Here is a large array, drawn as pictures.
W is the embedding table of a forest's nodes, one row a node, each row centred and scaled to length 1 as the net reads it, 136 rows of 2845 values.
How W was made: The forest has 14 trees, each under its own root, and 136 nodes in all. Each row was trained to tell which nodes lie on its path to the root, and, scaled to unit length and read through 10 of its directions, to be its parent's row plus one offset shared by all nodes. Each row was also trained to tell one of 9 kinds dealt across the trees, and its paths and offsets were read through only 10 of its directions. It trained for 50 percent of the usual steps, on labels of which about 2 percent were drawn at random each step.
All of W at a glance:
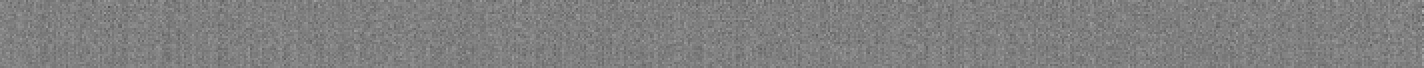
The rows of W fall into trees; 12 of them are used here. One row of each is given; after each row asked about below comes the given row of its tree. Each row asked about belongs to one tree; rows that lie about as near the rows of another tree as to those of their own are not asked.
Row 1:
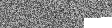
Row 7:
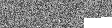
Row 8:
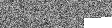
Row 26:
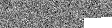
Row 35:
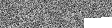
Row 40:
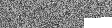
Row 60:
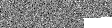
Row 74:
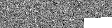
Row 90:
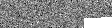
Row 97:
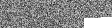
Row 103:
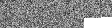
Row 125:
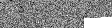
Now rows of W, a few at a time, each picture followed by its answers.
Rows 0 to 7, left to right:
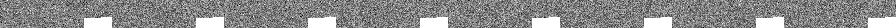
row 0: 74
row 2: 60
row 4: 60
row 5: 40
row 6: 60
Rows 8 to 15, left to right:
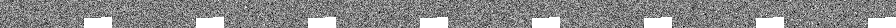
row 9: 97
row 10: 60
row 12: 35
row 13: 90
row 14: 125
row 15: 74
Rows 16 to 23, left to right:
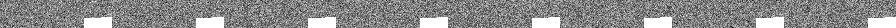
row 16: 7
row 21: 90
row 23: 60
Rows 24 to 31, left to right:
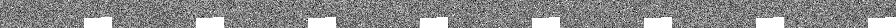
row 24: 60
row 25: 1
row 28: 125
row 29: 74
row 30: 90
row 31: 26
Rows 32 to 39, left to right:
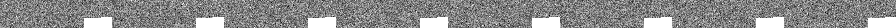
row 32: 74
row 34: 26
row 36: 90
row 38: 26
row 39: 26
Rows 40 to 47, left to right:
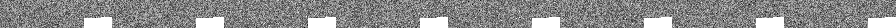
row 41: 35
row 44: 74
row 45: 60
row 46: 7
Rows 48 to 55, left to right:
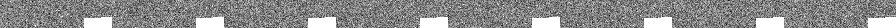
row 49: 60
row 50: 74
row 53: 74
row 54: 74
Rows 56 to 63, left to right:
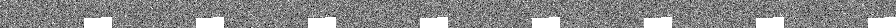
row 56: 90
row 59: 35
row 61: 26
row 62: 90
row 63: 60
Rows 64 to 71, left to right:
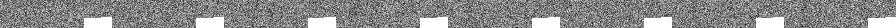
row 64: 103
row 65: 35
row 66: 26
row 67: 7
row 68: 125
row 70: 125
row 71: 125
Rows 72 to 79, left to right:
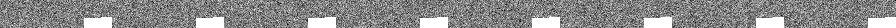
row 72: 90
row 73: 125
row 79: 74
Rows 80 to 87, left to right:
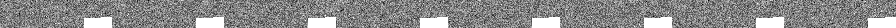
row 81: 7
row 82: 103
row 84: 40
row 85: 7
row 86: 7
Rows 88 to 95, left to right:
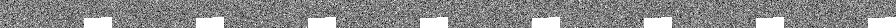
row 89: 60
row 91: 125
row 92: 1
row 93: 26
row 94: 90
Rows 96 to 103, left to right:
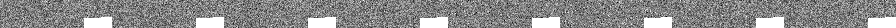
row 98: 125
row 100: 90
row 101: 7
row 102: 26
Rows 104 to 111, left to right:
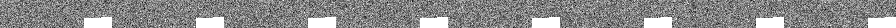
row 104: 97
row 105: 125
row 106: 97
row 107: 26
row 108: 26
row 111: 60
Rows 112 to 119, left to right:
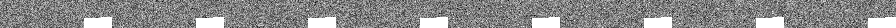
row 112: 1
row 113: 125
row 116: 90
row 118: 60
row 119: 74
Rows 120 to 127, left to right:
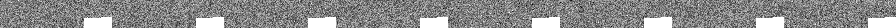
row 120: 1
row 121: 125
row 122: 26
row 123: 35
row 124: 74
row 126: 90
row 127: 90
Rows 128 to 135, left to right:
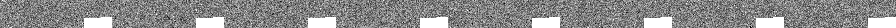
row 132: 74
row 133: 125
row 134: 26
